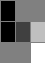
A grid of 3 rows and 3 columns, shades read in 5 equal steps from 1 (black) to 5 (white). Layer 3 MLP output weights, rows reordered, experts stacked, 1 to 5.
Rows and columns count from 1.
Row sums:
7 7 11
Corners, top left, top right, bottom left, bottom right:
1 3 3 5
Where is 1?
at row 1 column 1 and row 2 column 1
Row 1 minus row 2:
0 1 -1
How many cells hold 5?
1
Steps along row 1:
up same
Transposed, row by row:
1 1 3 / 3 2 3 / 3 4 5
